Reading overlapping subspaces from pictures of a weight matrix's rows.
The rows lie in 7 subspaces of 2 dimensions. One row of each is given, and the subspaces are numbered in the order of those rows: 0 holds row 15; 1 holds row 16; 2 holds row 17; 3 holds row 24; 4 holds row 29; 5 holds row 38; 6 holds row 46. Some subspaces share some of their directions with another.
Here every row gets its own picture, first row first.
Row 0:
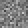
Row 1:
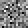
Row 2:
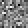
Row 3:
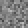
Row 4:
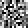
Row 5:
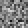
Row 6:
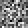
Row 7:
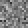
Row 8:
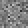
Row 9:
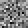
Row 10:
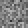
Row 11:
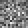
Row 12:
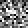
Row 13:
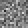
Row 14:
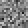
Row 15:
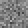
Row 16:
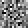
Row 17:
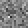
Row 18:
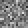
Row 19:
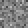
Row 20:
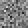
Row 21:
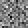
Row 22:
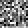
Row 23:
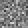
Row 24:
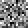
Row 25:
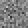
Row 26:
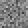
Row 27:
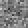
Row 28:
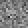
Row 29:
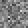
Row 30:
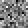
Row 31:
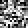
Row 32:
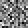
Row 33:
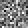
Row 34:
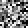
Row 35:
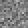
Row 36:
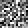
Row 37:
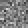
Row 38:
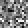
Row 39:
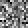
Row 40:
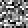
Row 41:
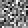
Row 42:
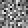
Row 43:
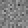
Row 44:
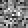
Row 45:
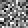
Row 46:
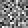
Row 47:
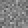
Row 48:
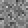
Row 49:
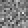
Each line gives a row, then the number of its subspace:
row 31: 0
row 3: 5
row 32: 6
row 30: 3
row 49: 4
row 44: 0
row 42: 1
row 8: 4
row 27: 0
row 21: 6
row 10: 5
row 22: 1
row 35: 4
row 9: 0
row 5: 5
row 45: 5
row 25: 2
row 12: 2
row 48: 3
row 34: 4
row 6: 5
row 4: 1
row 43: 1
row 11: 0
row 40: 1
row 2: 1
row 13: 6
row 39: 6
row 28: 2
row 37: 6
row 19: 3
